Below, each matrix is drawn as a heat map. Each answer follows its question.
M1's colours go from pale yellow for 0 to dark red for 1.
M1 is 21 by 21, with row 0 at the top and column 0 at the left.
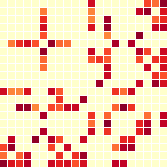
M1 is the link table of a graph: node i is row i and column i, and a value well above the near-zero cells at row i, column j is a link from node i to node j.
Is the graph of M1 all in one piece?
yes
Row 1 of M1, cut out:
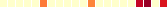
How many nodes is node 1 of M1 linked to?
5
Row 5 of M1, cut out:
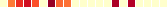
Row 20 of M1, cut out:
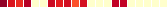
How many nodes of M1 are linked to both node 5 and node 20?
7
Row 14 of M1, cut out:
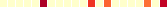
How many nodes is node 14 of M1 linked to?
5
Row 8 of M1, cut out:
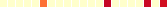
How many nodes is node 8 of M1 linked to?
4
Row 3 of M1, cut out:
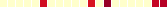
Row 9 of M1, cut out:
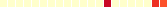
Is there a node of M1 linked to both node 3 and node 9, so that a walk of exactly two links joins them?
yes
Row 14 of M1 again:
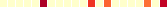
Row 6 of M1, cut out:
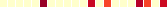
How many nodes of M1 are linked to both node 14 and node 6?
5
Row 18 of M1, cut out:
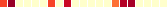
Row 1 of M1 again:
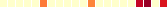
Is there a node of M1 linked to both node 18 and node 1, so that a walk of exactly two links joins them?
no
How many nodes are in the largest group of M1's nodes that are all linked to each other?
2
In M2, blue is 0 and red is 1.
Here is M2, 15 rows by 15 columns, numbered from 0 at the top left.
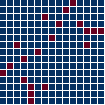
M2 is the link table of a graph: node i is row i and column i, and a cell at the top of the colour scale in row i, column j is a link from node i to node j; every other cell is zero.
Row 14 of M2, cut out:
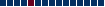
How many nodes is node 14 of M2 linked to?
1
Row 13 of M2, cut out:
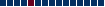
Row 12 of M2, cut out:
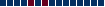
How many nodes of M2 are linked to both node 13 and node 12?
1
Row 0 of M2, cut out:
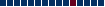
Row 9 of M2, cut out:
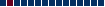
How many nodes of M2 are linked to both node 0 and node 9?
0
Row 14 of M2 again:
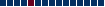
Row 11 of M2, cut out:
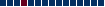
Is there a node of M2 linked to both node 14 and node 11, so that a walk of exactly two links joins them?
no
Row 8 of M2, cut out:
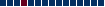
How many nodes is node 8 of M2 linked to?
1
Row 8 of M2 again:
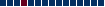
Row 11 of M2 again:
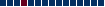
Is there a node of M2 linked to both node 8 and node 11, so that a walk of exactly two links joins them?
yes
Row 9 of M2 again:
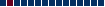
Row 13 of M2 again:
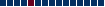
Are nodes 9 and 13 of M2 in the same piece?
no
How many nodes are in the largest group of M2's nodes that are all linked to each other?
2
